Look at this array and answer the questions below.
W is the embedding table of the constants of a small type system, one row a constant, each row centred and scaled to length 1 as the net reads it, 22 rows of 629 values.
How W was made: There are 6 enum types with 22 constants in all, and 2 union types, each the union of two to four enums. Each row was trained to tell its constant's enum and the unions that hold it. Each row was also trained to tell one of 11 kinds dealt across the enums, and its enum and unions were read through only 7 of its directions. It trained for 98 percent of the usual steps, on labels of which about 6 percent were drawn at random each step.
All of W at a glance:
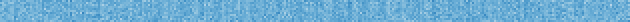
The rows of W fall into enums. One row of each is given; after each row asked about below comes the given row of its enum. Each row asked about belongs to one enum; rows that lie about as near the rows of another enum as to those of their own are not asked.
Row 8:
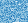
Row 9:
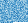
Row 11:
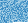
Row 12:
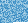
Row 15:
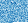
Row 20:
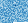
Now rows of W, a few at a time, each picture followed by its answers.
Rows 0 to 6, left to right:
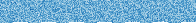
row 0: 15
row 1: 11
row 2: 9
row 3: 8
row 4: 12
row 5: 15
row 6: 9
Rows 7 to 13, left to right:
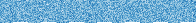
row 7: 15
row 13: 11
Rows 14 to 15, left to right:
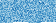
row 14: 11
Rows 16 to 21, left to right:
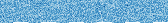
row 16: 8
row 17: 9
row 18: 15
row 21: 9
